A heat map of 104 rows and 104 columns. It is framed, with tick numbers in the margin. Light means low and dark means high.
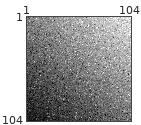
Grain: fine. Ninth with the lowest average: top right. Mirror symmetry: none. Stripes: none. Odd rows or columns: none. Slope: up to the bottom left. Ninth with the highest average: bottom left. Histogram: bell-shaped.
